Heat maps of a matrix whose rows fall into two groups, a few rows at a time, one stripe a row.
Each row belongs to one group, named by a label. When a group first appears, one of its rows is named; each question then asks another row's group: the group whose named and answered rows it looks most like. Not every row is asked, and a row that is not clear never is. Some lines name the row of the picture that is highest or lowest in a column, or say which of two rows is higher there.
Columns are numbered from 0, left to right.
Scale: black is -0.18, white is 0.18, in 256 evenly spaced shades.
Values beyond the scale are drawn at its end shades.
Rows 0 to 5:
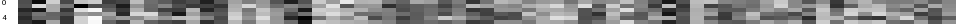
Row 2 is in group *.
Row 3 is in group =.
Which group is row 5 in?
*
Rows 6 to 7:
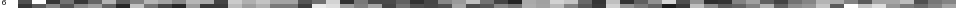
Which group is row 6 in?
=
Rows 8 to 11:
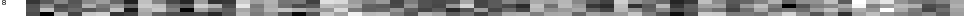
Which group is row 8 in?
*
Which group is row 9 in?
=
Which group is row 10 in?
=
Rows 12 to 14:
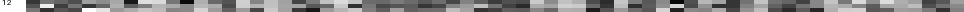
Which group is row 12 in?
=
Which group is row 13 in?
=
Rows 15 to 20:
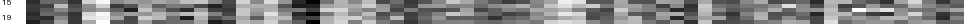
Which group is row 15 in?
=
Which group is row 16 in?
*
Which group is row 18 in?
=
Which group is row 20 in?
*
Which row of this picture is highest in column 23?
19
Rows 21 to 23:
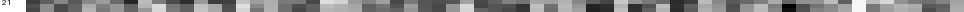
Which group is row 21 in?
*
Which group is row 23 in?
=
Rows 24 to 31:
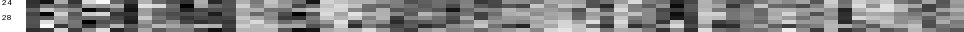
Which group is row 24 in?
*
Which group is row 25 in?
=
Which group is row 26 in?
*
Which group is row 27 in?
*
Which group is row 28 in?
*
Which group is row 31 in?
*
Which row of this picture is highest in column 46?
30
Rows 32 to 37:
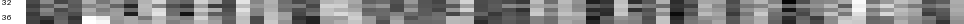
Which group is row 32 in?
=
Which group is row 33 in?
*
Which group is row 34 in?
=
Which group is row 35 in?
=
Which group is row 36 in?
=
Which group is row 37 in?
=
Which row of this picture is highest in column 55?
33
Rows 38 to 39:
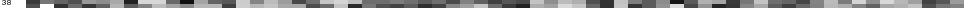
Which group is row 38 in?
=
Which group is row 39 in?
=
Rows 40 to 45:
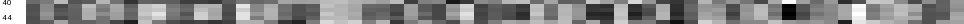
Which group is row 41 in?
=
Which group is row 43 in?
=
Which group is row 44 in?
=
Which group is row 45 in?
*
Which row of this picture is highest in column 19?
40
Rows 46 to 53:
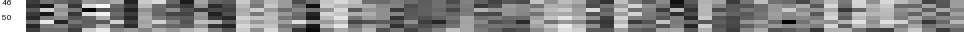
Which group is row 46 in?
=
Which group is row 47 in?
*
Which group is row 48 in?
*
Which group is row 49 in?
*
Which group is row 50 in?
*
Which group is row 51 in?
=
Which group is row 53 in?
=
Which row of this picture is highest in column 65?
48
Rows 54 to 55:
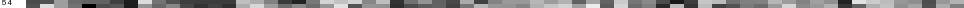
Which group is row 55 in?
*
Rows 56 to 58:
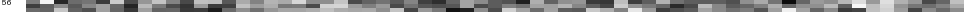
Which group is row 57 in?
*
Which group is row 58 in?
*
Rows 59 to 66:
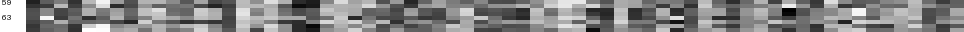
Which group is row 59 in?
=
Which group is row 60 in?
*
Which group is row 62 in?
=
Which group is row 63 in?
=
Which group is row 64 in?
*
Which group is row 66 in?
=
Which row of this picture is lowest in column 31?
59
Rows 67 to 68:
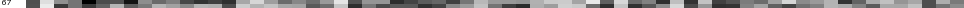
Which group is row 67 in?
*
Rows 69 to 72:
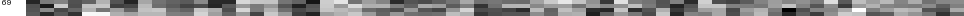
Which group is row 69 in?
*
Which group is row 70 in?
*
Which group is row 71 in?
=
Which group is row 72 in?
=
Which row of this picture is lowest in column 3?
72
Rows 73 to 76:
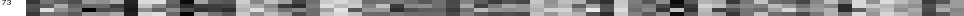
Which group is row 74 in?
*
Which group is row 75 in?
*
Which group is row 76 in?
=
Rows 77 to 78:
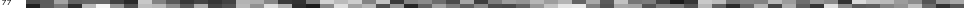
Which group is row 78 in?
=
